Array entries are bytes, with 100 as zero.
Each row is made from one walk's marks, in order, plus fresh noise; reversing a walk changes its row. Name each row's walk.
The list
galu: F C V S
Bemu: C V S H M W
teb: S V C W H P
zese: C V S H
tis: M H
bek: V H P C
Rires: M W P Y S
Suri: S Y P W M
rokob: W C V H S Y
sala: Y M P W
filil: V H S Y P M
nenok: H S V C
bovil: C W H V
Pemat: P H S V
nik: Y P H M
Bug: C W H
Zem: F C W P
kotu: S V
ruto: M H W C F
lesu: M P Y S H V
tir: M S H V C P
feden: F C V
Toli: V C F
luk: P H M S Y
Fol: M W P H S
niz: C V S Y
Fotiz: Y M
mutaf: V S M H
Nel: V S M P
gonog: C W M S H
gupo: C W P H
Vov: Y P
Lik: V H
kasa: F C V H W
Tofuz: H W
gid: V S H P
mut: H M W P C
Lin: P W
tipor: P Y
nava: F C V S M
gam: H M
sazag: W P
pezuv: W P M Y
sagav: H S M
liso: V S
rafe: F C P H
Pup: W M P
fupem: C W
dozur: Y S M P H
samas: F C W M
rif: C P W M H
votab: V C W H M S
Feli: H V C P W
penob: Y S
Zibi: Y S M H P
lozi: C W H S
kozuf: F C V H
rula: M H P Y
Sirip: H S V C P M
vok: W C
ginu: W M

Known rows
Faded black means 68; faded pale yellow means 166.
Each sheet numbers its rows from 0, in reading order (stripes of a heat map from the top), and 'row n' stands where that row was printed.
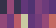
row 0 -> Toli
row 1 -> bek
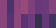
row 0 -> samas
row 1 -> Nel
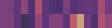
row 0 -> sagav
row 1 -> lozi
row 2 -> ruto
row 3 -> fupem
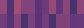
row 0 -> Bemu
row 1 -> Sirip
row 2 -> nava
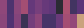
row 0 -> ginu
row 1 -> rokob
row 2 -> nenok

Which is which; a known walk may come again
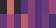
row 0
galu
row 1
Sirip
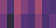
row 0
Lin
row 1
Fol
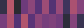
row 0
Pemat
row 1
Bug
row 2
sala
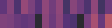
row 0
nava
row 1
Zem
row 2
rula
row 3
bovil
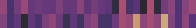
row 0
filil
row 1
tir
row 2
Nel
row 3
rokob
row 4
nenok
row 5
feden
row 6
samas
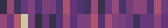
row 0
Toli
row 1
Vov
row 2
lozi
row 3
lesu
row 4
gam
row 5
Tofuz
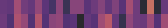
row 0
fupem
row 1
zese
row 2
pezuv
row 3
mut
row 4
Feli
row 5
liso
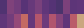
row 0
bek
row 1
kozuf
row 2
ruto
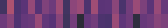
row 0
penob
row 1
tis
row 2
Suri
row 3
Rires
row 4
Fotiz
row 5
kasa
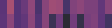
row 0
votab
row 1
ginu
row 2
Pup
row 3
sagav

